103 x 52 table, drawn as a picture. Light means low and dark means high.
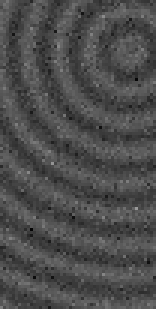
Odd rows or columns: none. Histogram: bell-shaped. Slope: none. Mirror symmetry: none. Seam: none. Average level on the scale: 70%. Rings: centred on the top right.
